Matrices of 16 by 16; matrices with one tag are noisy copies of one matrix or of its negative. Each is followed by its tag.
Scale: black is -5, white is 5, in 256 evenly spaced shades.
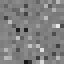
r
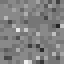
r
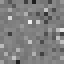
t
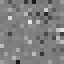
t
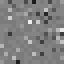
t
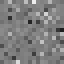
t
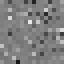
t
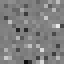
r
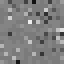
t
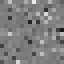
t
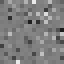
t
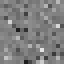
r
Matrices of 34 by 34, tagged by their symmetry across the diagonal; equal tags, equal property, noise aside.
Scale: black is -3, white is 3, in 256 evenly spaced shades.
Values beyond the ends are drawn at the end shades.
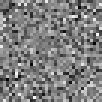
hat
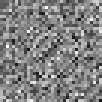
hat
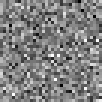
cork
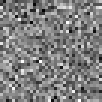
cork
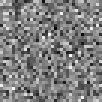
cork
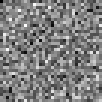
hat
